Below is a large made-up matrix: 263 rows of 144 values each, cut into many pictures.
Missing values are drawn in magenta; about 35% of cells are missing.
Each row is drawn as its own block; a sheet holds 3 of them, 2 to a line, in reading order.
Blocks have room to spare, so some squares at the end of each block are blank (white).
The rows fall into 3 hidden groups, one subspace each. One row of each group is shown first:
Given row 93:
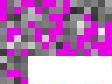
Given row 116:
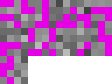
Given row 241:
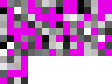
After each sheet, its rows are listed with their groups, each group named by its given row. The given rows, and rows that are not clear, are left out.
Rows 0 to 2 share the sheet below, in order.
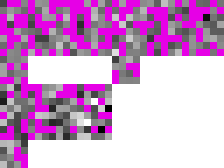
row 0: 93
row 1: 116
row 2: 116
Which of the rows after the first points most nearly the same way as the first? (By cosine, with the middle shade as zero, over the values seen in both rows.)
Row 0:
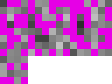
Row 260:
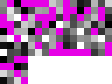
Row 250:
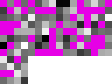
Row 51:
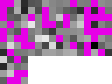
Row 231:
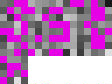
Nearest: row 250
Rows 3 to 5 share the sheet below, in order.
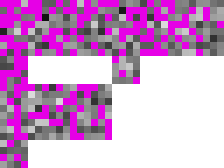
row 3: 116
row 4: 116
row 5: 93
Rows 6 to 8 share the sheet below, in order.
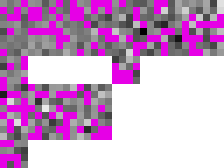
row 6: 241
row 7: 241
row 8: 116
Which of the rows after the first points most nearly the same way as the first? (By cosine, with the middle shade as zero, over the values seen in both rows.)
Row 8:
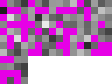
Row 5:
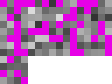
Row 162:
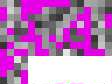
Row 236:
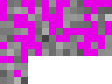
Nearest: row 5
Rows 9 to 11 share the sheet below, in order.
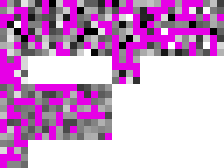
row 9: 116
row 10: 93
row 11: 241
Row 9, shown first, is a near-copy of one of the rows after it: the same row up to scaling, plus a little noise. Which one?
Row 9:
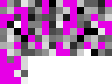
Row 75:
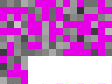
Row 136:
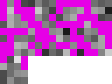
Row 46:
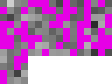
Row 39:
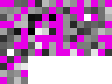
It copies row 75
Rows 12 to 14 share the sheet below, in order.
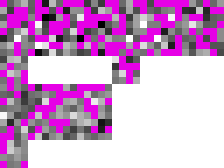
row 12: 93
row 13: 93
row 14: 116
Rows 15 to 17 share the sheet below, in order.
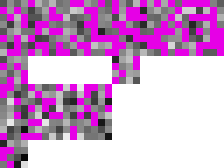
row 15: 93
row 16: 93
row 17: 241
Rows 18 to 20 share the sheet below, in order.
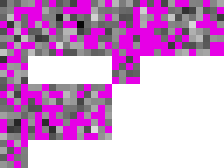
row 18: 93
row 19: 93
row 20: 93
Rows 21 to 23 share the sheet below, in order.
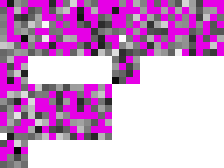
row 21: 116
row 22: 116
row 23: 116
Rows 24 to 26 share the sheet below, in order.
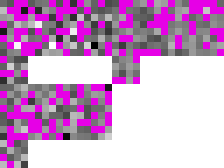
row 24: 93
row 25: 93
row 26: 241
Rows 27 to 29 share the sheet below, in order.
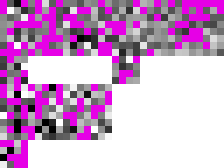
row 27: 116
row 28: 116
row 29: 93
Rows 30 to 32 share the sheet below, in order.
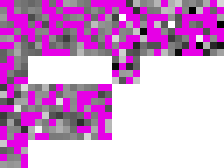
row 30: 241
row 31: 116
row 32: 116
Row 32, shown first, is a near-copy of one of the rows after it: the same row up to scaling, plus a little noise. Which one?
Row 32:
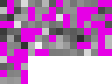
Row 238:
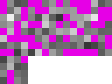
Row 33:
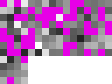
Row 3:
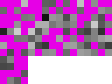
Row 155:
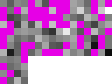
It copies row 33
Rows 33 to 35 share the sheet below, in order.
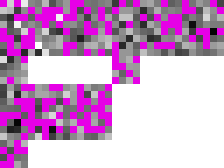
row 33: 116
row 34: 93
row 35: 93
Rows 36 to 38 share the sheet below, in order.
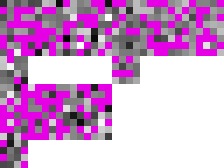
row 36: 241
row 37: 93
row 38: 116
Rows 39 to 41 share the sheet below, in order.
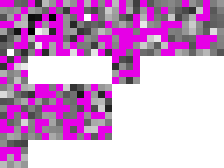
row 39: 116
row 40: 93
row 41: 116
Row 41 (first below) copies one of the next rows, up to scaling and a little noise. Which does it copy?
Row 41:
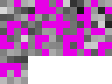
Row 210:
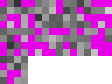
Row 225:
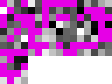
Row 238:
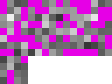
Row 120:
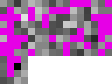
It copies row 225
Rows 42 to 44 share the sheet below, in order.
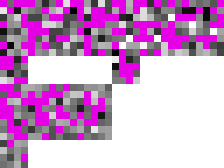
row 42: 241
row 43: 93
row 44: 93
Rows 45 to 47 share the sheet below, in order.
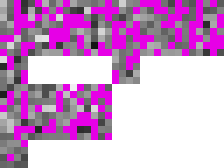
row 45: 93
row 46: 116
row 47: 116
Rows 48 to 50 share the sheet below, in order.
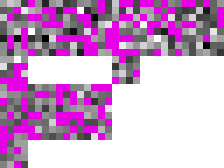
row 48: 116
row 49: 93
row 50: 116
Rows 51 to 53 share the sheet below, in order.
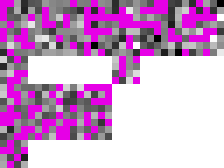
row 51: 93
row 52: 241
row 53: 241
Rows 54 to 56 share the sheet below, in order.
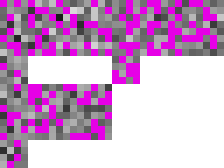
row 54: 93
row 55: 93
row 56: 241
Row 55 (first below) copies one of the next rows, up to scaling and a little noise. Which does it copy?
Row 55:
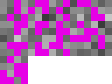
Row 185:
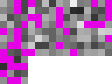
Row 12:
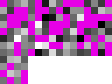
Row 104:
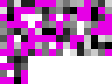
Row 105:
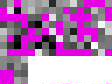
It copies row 12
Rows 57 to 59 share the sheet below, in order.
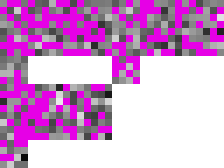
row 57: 93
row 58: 241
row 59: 241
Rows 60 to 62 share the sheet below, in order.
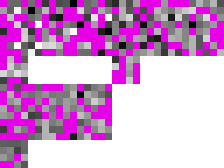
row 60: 93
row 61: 93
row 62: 116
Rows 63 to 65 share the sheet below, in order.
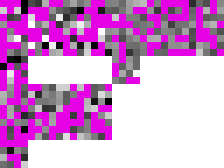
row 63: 93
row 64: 241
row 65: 241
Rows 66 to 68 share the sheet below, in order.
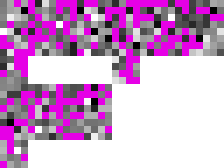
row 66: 116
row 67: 116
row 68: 116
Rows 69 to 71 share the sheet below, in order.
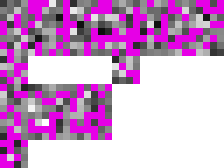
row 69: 93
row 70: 241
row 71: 93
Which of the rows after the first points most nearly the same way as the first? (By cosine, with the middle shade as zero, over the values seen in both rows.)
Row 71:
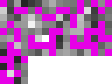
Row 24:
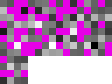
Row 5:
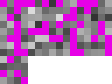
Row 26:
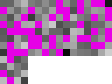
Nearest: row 24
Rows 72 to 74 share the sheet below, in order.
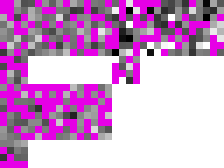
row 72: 93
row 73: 116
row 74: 93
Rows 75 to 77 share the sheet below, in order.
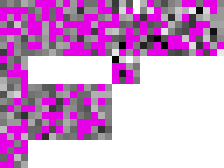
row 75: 116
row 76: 93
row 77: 116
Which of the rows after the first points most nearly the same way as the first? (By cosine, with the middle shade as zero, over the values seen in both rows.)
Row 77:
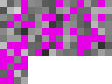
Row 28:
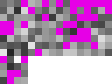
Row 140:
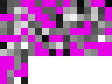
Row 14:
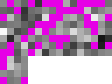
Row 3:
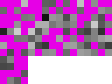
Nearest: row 14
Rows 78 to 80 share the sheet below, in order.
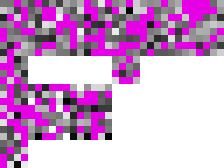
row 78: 241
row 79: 93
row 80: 241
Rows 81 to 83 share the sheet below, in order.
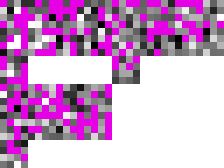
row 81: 93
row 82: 241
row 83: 116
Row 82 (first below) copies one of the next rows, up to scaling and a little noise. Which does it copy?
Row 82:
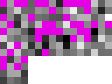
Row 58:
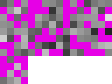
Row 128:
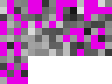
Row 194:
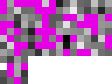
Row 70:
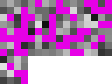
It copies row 194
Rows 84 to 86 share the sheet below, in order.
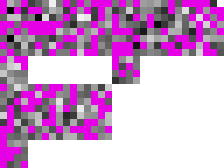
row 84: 116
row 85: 241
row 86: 93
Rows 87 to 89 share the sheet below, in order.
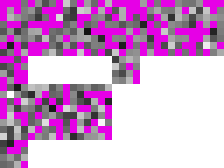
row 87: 241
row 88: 93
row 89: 116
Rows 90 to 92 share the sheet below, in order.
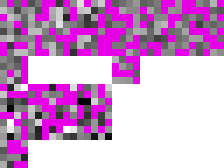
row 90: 241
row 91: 241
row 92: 116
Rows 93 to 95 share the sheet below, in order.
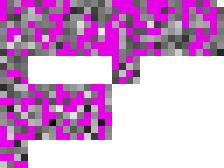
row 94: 241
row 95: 116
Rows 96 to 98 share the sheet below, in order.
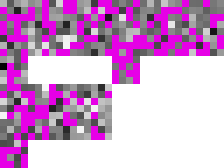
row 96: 241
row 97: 116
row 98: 241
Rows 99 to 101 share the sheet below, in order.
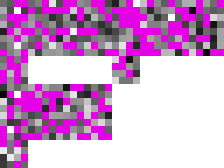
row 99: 93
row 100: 116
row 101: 241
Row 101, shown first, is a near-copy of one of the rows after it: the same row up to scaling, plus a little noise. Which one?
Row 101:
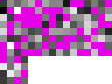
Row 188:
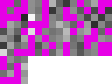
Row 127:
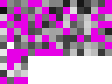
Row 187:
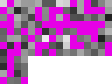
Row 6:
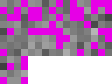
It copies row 127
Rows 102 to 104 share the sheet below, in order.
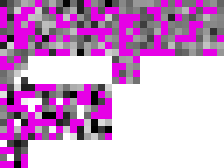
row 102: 241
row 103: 93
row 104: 93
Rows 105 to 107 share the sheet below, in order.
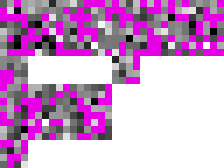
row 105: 93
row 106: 93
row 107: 241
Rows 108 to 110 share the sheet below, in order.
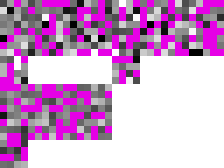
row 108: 116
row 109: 116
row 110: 116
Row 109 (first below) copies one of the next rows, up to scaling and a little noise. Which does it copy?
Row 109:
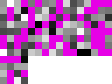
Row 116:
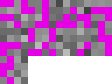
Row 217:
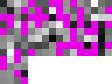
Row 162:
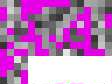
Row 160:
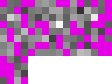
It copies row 116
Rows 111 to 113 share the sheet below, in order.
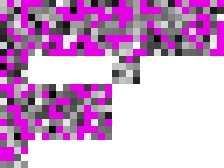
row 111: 241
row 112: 241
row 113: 241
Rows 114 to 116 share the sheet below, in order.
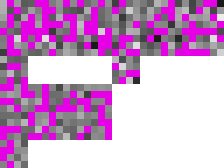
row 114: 93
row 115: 241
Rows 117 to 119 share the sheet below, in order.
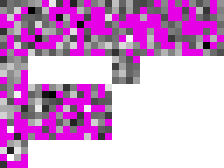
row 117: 93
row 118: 93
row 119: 241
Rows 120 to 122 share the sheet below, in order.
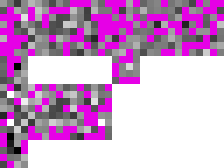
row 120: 116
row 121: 116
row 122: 116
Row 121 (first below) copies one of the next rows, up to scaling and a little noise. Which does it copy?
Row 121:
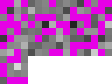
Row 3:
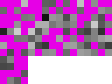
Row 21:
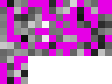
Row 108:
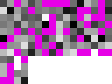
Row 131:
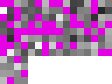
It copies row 108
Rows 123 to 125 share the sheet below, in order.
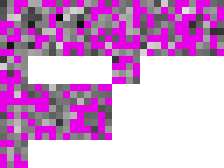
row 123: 93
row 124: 93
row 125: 93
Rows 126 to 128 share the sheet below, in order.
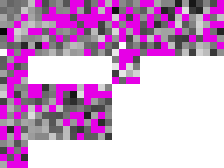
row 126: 116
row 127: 241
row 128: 241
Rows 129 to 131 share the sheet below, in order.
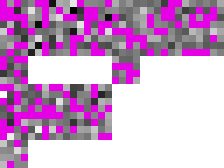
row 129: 93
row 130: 93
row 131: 116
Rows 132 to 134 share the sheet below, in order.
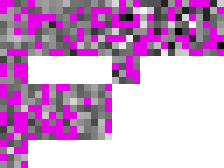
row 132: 116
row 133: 93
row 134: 241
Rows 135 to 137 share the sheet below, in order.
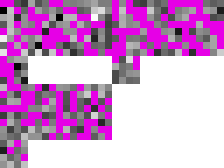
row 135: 116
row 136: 116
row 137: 241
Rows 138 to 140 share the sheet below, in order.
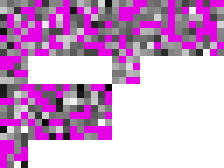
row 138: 241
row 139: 116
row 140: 241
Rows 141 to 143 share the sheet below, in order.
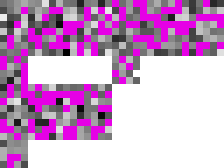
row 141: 241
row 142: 241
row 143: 93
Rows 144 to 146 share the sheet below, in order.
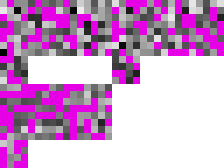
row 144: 241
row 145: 241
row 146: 116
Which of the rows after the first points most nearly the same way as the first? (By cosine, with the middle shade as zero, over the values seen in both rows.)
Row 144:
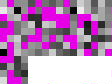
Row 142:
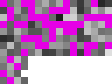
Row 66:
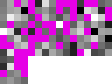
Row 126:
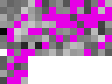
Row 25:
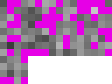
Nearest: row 66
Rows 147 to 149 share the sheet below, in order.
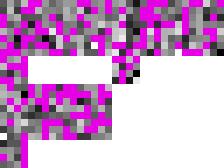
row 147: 93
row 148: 241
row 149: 116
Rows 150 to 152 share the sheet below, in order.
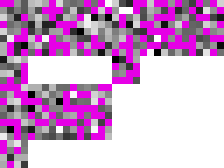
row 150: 241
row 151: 116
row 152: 93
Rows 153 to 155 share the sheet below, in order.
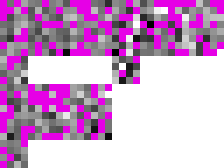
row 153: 241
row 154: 241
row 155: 116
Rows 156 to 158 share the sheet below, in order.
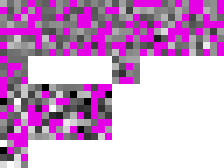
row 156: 93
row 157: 93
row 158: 241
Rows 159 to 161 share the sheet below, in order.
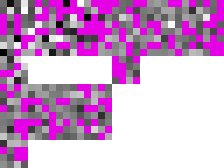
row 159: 116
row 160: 116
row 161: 93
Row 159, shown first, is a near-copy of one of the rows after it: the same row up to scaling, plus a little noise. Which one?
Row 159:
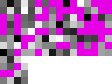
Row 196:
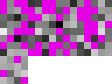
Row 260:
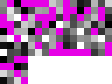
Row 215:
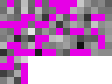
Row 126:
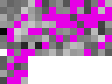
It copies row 215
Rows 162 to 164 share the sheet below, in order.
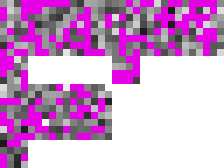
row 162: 116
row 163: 241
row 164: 241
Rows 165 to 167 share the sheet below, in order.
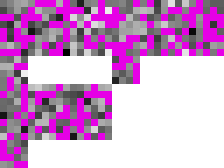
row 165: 241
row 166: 116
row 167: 116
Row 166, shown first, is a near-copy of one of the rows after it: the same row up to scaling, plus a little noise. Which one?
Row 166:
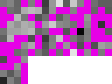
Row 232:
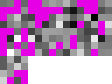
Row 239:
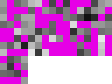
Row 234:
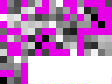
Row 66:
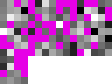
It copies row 234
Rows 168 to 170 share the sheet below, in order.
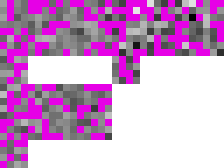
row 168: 241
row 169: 116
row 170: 116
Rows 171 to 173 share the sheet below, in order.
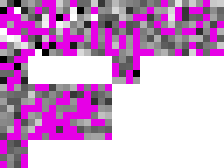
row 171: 116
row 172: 241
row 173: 93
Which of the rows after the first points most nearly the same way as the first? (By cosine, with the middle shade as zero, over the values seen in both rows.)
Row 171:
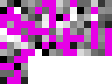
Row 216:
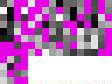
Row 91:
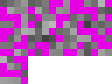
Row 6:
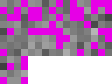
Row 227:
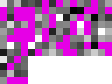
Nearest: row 6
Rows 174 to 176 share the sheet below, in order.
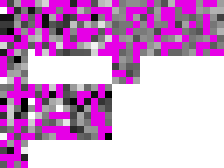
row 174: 116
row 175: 241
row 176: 241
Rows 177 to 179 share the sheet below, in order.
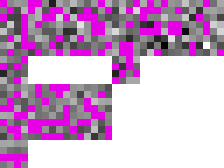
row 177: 93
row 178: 93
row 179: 116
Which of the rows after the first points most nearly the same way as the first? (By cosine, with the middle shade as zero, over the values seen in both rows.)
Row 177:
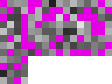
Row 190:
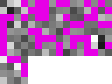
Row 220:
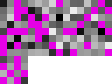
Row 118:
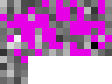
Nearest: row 118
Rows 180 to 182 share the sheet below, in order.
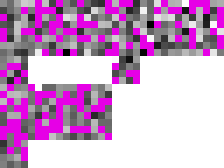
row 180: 241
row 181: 93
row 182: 116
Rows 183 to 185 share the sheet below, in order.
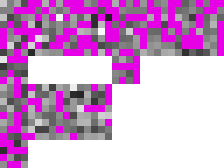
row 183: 93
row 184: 116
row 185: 93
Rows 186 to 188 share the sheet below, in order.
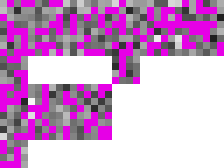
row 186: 241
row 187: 241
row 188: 241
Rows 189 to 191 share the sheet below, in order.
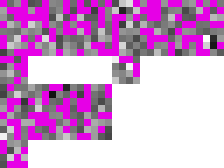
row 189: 93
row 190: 116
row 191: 241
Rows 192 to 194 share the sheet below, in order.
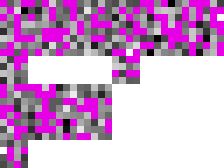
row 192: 93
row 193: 241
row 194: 241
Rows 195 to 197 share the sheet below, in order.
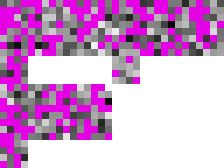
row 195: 93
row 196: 116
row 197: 241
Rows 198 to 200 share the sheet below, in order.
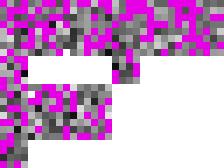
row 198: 241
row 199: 241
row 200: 93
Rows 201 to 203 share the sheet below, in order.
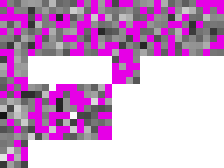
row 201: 93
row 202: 93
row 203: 93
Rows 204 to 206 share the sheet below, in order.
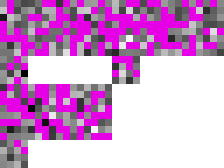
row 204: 241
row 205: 93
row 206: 93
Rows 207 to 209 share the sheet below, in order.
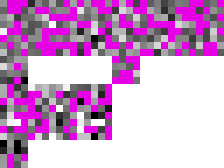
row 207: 116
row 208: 116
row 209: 116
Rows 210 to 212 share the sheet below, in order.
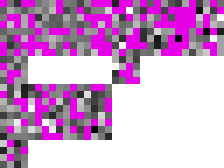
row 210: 116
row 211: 241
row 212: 93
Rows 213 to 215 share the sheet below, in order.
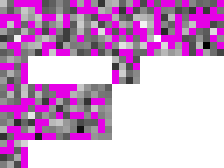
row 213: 93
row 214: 93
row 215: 116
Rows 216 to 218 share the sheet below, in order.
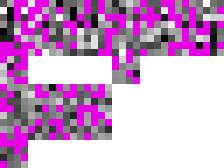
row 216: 116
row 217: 116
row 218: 93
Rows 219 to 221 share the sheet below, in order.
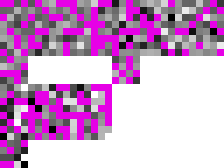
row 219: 241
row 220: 93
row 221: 241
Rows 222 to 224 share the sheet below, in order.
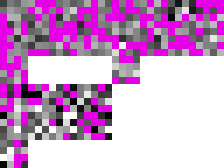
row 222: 93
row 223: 241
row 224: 93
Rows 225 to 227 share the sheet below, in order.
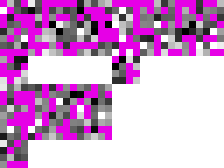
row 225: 116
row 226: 116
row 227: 93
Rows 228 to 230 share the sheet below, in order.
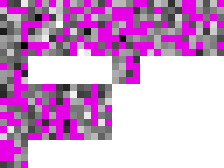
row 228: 116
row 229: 116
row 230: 241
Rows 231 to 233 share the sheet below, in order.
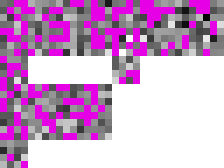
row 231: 241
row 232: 116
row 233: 241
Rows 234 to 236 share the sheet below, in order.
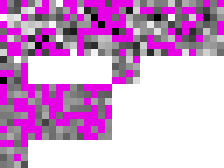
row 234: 116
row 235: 116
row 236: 241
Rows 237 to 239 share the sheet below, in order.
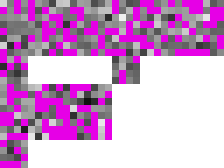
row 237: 241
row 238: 116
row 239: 116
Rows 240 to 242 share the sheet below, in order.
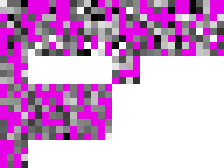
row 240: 116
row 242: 241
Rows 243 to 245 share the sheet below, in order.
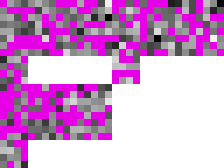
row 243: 241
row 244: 241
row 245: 241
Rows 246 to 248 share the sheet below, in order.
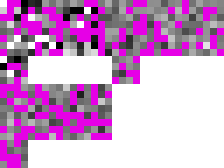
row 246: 93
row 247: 93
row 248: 116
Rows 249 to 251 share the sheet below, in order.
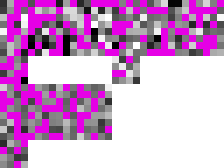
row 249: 241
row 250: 241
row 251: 241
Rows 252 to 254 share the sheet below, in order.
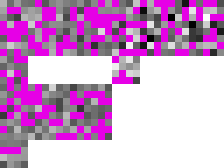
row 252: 93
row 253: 93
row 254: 93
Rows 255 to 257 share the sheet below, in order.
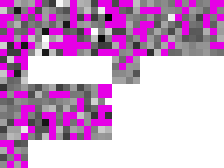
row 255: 241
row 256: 116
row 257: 241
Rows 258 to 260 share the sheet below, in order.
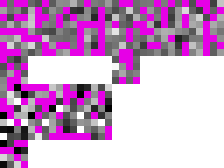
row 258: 93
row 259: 241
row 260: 116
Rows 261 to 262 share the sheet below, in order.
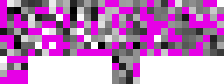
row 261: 116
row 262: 241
